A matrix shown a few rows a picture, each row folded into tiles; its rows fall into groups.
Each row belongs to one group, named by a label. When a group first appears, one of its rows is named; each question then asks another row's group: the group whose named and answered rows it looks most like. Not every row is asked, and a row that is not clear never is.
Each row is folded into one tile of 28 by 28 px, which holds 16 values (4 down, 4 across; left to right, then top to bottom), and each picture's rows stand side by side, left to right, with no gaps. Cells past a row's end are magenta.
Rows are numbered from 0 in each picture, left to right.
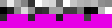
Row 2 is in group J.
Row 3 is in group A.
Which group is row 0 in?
A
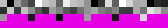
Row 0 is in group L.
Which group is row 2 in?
J
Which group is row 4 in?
J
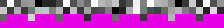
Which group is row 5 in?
J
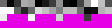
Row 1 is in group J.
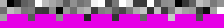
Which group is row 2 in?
L
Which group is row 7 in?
A
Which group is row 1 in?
J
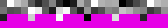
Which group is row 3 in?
J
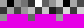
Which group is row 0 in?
L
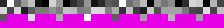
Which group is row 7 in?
L
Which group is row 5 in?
L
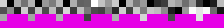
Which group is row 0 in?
L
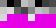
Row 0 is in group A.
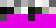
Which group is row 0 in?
A
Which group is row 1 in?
A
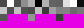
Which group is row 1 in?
L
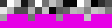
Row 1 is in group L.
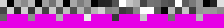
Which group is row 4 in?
J
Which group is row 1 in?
L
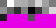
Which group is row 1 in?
A
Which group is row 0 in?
J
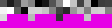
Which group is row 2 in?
A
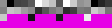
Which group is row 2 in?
J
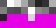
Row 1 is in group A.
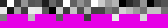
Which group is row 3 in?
J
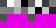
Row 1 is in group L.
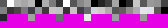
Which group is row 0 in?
J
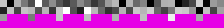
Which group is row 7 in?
L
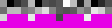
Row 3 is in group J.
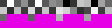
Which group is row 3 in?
L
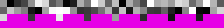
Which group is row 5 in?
J
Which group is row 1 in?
A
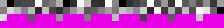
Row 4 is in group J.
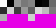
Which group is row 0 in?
L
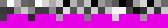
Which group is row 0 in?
A
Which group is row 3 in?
L
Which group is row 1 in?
J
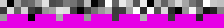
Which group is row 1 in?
A
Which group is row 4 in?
A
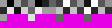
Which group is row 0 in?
L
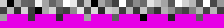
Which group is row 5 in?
J
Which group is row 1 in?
A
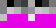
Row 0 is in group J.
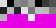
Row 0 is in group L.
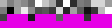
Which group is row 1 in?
J
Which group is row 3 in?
A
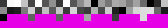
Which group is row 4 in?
A
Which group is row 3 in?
L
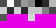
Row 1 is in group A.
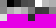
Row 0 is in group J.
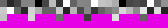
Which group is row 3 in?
J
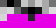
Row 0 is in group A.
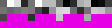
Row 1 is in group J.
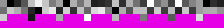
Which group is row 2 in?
L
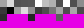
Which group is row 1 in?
J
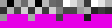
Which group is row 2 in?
J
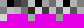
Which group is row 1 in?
L
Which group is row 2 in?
L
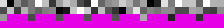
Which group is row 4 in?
A
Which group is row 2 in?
A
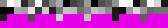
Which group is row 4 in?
A
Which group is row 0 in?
A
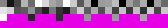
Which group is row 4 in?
L
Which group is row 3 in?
L
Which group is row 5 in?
L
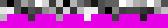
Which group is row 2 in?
L
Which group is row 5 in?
A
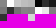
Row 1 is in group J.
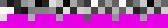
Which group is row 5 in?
L
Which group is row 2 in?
L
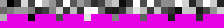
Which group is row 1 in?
J
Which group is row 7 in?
A
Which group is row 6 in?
A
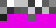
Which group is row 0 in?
J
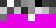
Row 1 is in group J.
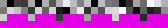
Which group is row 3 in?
L
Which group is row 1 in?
L
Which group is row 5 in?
J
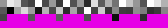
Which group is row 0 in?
A
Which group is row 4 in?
J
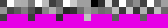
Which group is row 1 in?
A
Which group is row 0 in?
J
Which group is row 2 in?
J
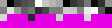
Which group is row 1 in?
J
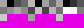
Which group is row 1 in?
L
